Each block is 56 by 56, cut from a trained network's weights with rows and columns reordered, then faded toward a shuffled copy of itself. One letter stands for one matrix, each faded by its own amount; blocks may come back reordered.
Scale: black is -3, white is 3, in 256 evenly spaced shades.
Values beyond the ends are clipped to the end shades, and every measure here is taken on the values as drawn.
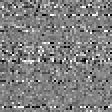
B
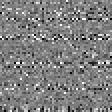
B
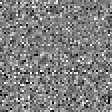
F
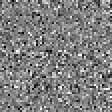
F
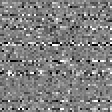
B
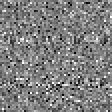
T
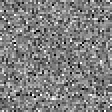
T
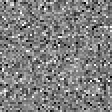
T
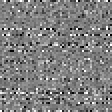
B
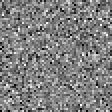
T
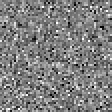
T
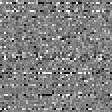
B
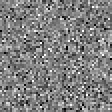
T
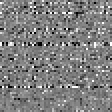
B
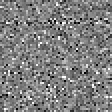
T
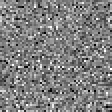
F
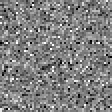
T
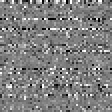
B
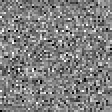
T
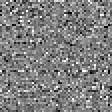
F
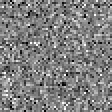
T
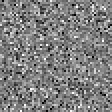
T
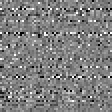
B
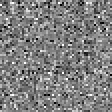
F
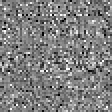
F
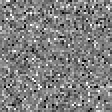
T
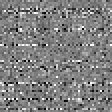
B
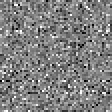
F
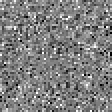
T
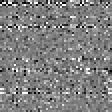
B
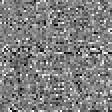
F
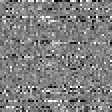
B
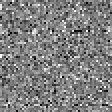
F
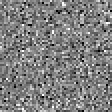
T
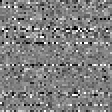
B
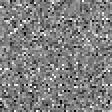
T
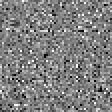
T
